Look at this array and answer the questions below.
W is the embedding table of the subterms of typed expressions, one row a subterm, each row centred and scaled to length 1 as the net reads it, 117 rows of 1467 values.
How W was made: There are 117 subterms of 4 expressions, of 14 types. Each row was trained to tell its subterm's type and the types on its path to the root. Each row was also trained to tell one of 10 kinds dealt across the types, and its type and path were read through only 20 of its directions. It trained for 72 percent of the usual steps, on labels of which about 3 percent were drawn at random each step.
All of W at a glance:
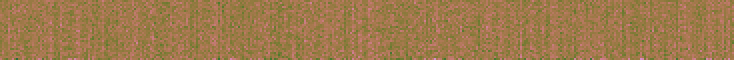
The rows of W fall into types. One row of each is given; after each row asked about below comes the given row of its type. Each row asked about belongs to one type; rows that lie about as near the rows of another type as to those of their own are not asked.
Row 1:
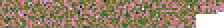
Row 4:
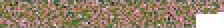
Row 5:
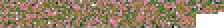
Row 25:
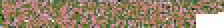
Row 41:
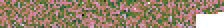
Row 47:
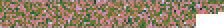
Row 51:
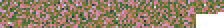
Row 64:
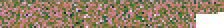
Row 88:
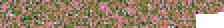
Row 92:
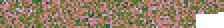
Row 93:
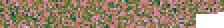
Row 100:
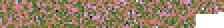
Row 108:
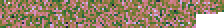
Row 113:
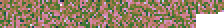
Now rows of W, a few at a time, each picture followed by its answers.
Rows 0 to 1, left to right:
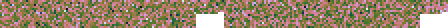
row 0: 108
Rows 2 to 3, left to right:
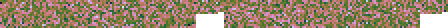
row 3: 108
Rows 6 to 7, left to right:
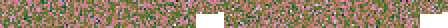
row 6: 93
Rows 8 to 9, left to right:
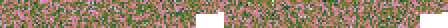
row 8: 100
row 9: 64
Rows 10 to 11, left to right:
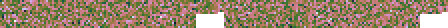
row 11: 1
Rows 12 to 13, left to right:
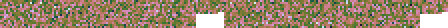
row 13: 113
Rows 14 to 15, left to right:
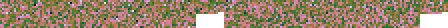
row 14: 5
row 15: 5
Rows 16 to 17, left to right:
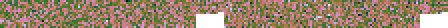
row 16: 4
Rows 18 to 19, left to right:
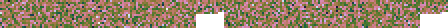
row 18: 1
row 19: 47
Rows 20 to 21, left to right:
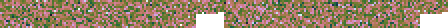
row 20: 108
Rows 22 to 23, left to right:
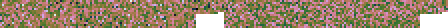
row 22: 100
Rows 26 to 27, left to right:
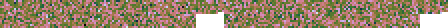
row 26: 4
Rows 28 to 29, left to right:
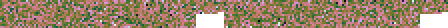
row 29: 5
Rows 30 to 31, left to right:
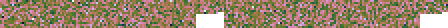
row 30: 41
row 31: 113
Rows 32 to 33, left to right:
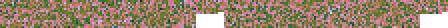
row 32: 64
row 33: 1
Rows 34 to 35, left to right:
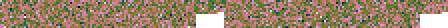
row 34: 5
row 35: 100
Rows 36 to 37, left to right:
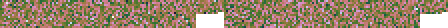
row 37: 51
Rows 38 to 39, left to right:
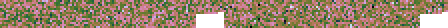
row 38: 113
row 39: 5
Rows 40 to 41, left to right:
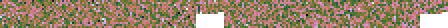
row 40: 41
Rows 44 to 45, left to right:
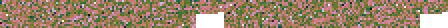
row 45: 93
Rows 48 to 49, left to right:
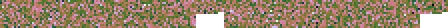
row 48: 113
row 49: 64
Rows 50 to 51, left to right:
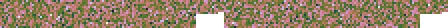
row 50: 51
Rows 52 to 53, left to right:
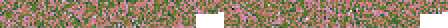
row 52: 92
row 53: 108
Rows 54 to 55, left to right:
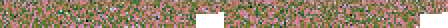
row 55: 92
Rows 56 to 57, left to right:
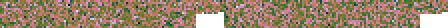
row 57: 25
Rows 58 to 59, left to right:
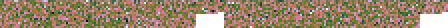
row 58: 100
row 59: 100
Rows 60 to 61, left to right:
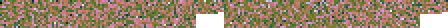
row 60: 51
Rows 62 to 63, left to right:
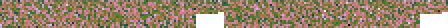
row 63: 51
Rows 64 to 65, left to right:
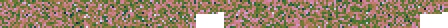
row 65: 92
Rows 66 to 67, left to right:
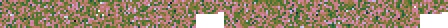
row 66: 93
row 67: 25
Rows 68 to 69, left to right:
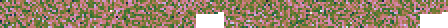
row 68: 108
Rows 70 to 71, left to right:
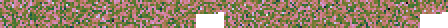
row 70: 93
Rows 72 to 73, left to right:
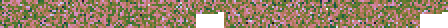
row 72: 93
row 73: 64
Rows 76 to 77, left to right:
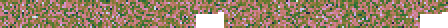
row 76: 47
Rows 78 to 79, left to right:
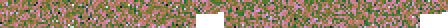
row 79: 1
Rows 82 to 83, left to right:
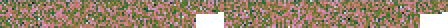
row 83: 51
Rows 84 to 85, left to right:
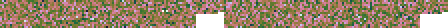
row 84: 100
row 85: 92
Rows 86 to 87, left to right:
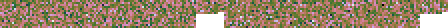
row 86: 64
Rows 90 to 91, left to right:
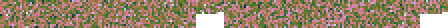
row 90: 64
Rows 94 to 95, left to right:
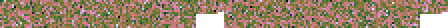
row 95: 88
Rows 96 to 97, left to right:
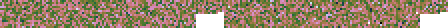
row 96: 1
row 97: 41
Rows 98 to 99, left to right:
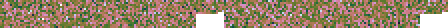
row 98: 4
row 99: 51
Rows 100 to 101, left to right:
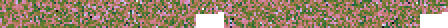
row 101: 88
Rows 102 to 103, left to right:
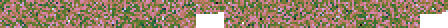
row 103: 108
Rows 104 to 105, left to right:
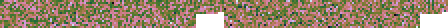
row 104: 5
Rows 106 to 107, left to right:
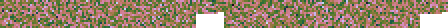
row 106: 51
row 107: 25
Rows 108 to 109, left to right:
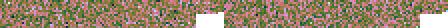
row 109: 92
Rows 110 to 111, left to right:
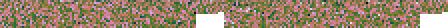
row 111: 108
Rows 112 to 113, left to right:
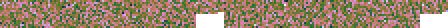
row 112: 25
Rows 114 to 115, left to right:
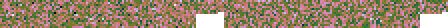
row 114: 4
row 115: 47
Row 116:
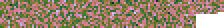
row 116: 4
